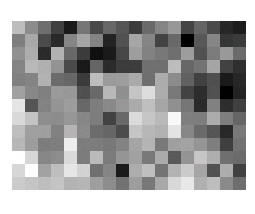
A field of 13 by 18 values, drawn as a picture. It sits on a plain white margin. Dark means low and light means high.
Odd rows or columns: none. Slope: up to the bottom left. Ninth with the highest average: bottom left. Histogram: bell-shaped. Mirror symmetry: none. Average level on the scale: 50%.
